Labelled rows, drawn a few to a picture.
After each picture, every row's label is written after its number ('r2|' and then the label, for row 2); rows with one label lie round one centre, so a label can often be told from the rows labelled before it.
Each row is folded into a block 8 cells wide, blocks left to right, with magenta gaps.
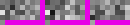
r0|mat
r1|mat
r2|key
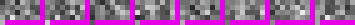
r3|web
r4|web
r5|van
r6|key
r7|web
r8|key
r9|van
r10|web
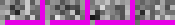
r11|web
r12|web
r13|key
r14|mat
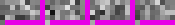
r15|van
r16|mat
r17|key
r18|van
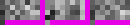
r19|van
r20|key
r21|van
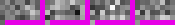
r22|van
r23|key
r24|mat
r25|mat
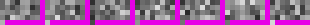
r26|web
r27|web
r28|van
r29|mat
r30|mat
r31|key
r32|web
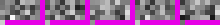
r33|web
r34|web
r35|key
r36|web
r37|key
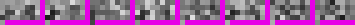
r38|key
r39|key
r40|van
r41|key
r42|web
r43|key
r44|web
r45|web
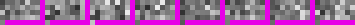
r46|mat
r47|key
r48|key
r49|mat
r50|van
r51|mat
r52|van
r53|mat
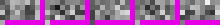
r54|key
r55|web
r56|van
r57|web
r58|key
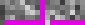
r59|van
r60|web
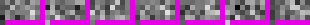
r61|van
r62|web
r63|mat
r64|van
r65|van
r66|web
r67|van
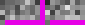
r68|mat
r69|mat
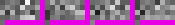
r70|mat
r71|van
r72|mat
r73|mat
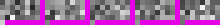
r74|web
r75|key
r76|van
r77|mat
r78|mat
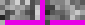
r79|key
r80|van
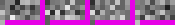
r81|web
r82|mat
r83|mat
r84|web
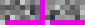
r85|web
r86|key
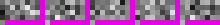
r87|van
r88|web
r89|mat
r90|key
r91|web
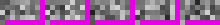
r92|mat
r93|mat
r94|van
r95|key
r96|web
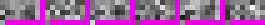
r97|key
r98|mat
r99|key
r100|van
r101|key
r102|van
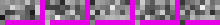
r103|key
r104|web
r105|mat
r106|web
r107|mat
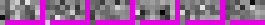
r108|key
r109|web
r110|van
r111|key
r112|mat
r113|van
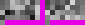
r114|key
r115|mat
